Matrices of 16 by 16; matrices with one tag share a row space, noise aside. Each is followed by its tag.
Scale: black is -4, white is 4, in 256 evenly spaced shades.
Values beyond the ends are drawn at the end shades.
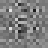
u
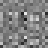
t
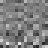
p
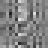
u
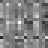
p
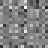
t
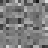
p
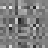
u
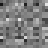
p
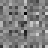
t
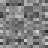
p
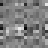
p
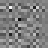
u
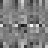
t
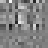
u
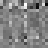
t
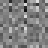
t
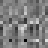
t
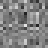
t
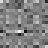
p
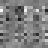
p
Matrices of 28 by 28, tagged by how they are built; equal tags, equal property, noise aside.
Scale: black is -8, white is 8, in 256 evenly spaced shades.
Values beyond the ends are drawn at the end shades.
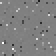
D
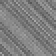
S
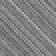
S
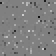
D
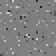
D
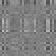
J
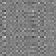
J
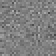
J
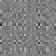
J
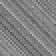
S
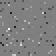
D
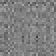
J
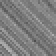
S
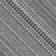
S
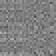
J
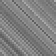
S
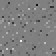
D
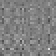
J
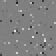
D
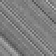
S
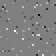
D
